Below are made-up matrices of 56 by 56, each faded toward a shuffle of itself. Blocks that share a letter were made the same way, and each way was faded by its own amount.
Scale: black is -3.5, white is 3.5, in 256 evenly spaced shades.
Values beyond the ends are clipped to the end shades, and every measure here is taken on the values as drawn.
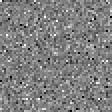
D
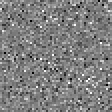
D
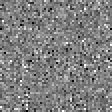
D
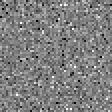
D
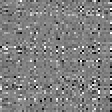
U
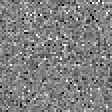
D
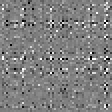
U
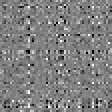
U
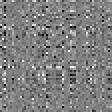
U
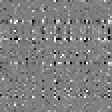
U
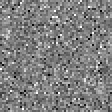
D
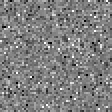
D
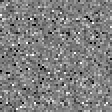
D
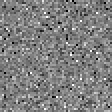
D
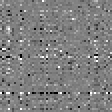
U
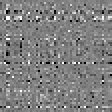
U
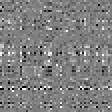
U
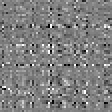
U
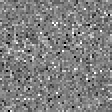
D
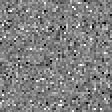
D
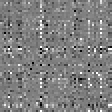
U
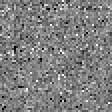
D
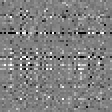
U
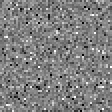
D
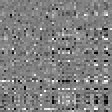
U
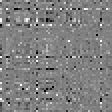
U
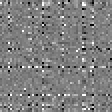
U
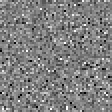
D
